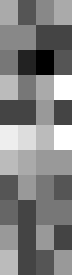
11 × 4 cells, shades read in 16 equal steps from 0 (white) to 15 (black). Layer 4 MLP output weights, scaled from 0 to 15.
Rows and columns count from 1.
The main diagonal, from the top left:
5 7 15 0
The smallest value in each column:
1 2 4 0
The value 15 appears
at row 3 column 3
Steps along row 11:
up down down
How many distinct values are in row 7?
3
